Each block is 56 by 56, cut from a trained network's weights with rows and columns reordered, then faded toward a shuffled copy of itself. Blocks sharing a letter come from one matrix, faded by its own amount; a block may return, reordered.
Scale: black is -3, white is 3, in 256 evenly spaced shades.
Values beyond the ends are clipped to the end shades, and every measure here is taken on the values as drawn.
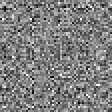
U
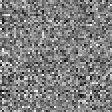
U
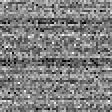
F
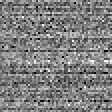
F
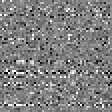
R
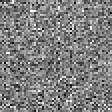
U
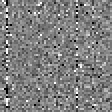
U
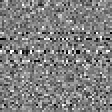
R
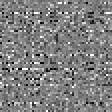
R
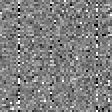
U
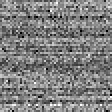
F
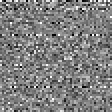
R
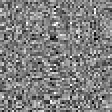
U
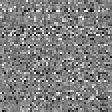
R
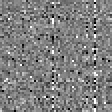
U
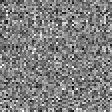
U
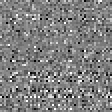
R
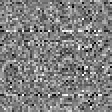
U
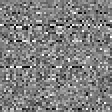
R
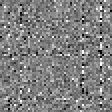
U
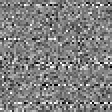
R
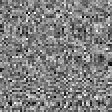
U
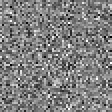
U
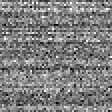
F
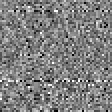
U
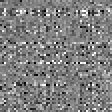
R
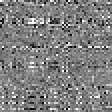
R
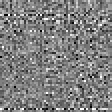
U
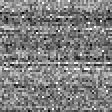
F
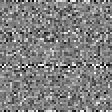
R
